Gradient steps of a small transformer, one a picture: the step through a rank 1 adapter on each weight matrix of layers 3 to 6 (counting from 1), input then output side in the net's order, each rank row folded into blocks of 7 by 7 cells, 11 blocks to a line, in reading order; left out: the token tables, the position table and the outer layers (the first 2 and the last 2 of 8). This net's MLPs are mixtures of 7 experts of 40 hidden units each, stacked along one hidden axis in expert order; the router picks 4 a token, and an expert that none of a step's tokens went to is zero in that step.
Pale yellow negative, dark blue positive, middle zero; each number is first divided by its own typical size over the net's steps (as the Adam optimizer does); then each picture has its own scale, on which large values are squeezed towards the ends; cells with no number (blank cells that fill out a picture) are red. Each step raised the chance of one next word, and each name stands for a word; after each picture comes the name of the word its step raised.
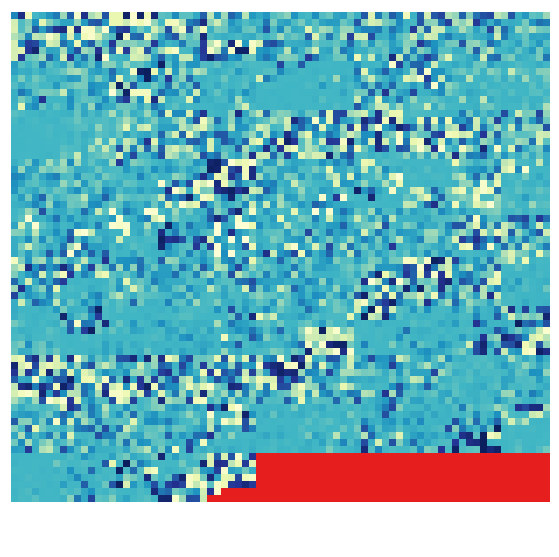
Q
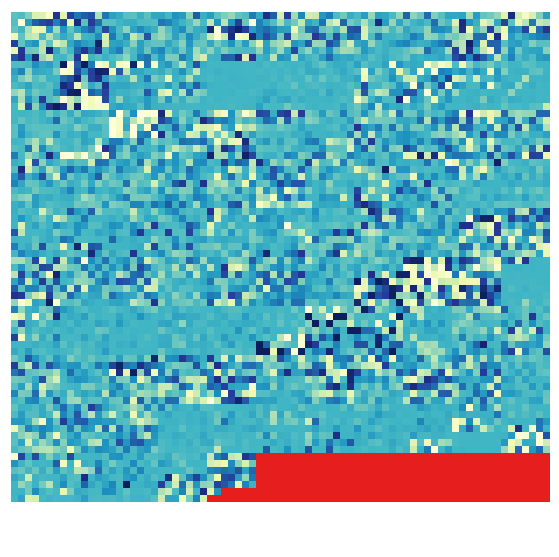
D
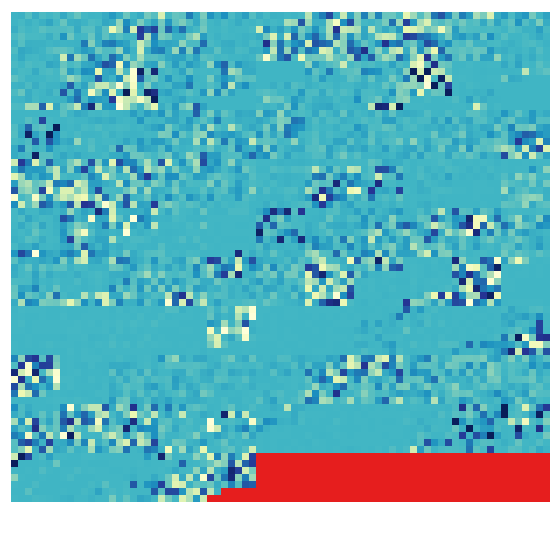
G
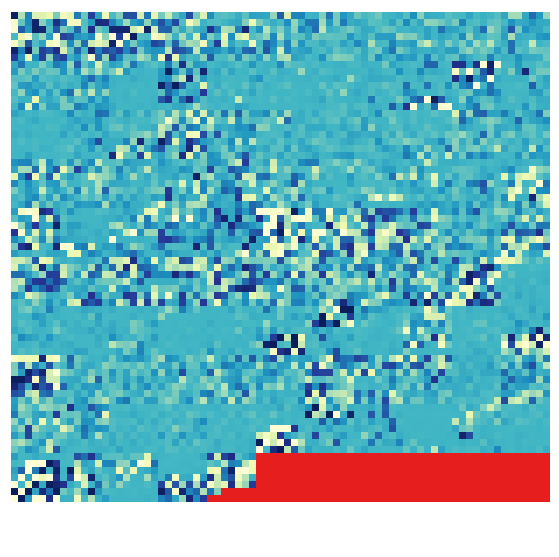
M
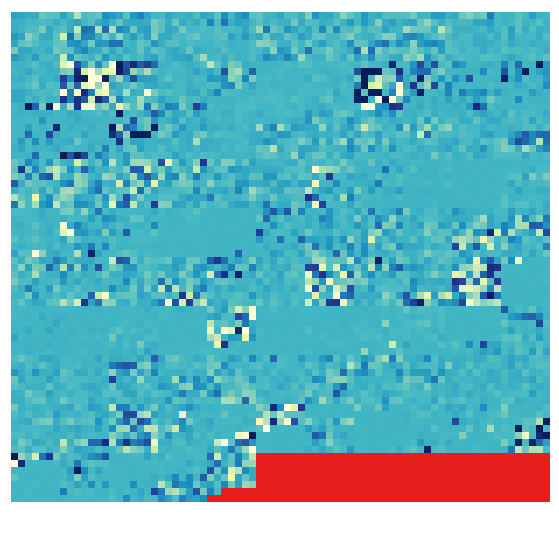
G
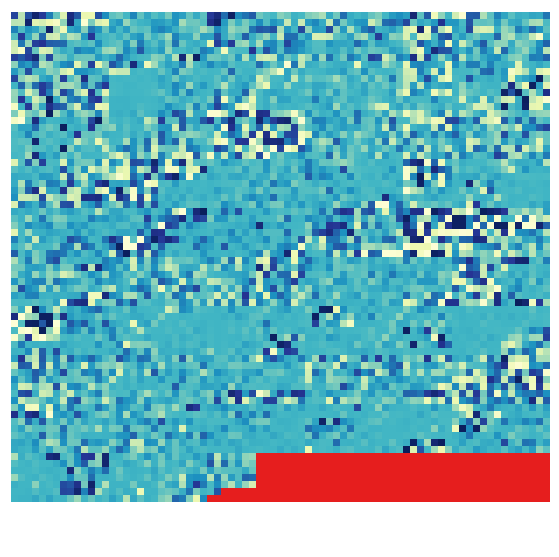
Q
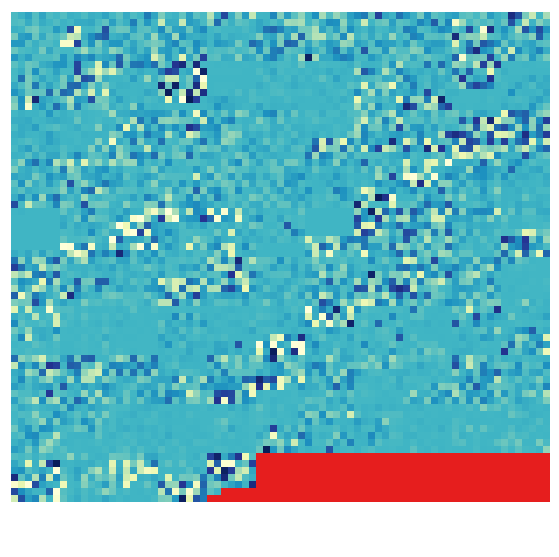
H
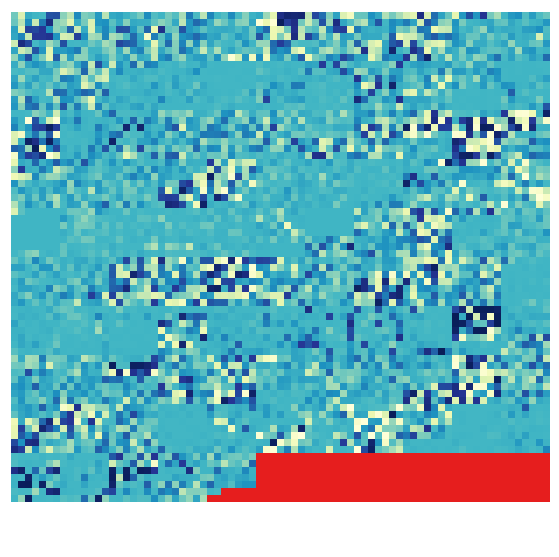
M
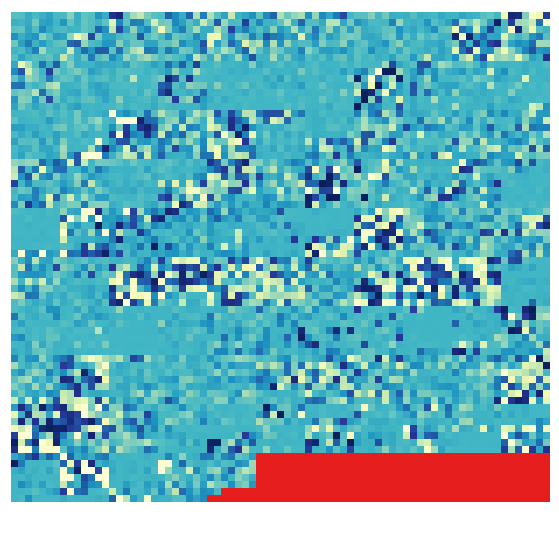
M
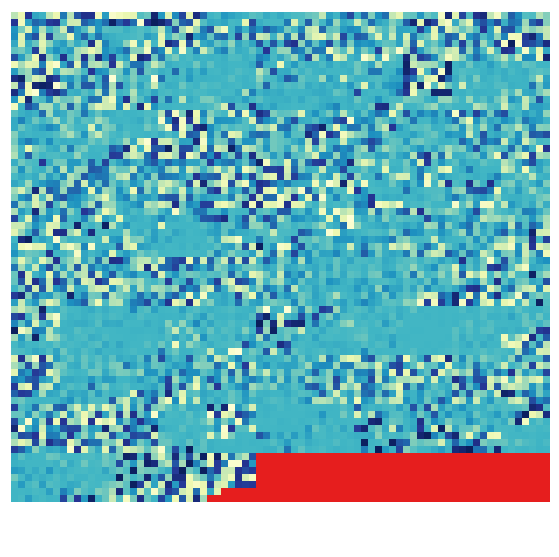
Q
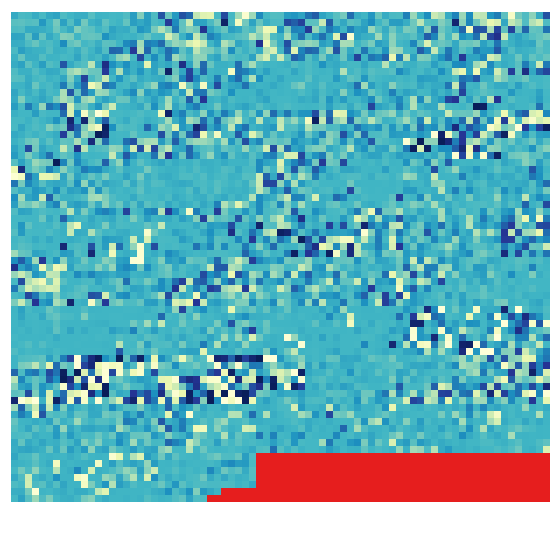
H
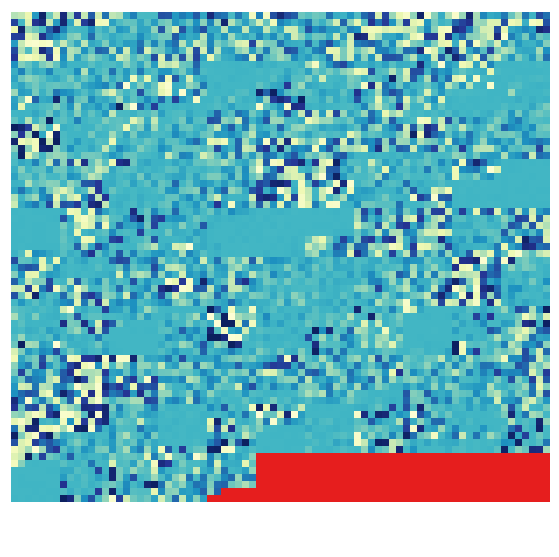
Q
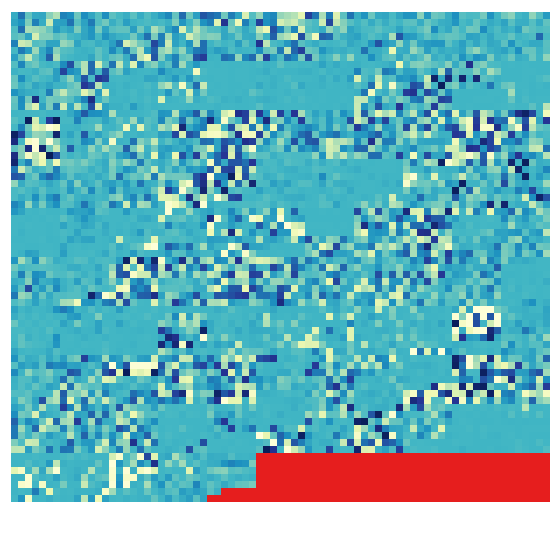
H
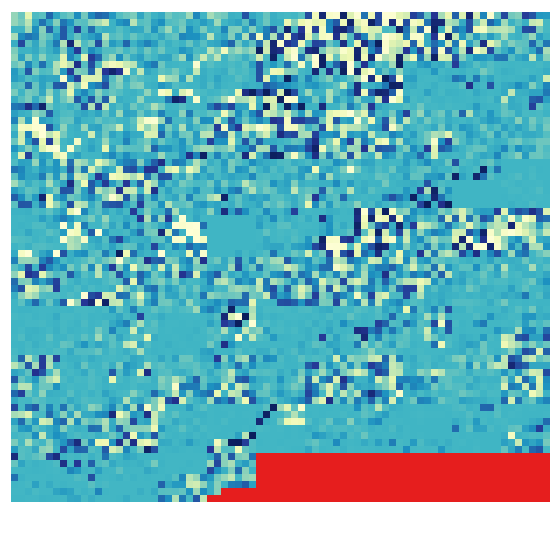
Q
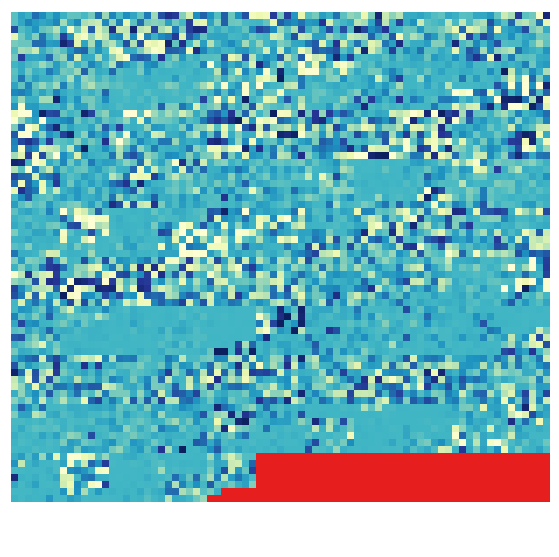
M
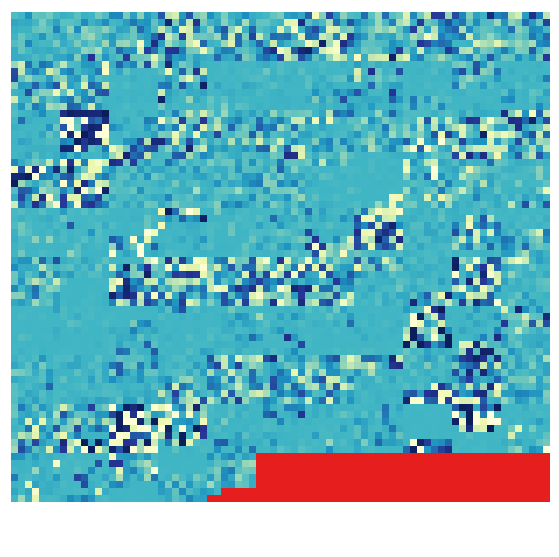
M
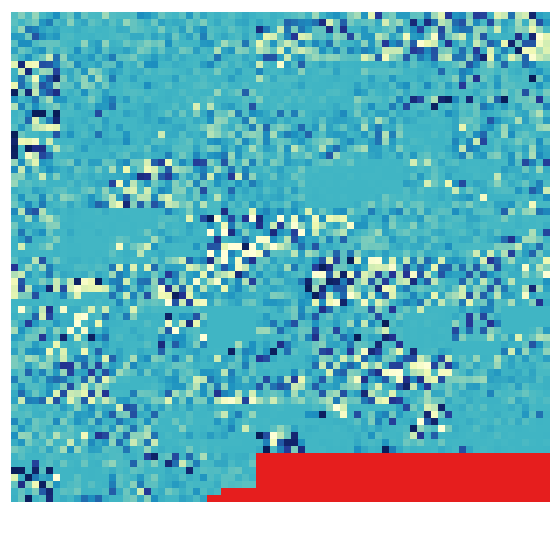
G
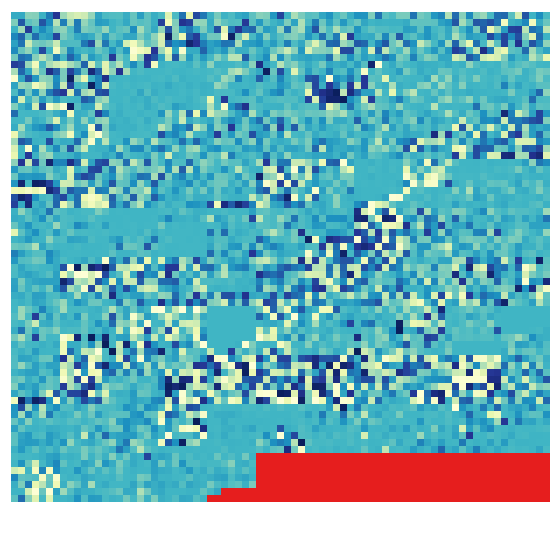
D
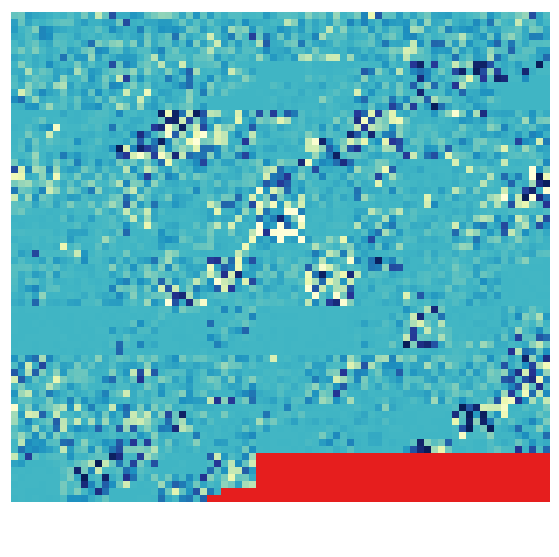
G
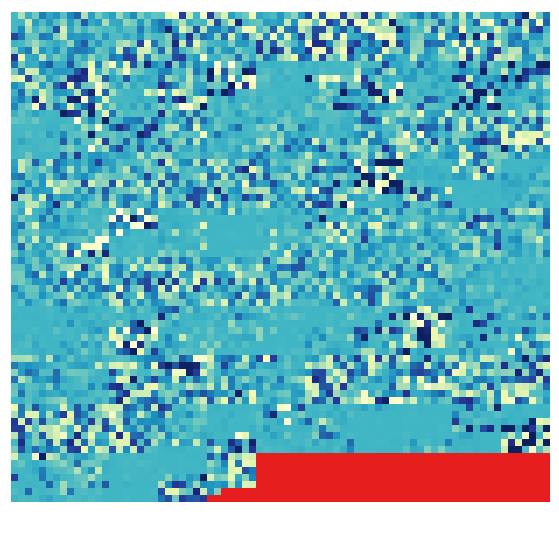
G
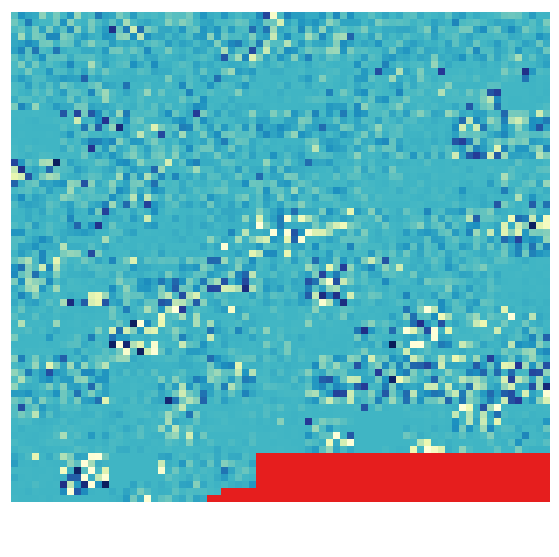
H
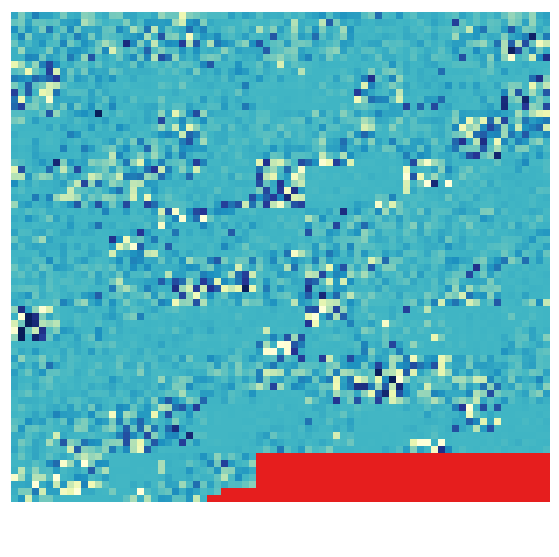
H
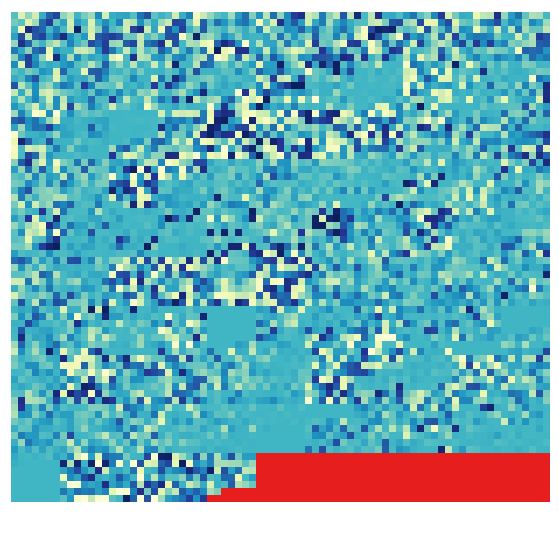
M
